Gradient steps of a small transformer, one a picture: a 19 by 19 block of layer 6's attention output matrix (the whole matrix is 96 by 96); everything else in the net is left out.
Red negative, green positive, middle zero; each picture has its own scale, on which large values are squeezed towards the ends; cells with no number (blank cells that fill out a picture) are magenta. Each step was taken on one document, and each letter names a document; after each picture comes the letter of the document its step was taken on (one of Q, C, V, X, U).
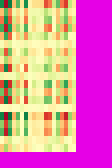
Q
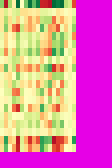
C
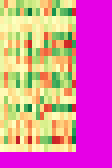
C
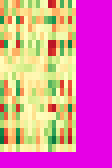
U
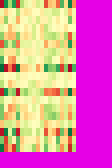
U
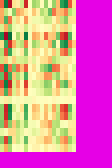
Q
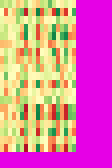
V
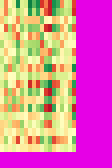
C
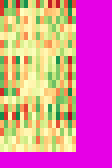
U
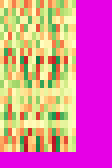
V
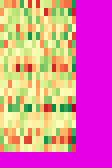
C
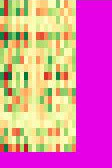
Q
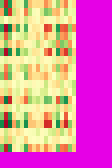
Q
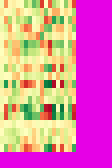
C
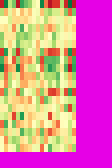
U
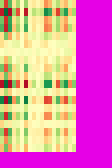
Q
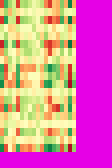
U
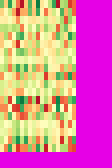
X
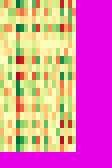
X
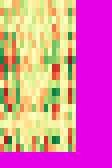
U
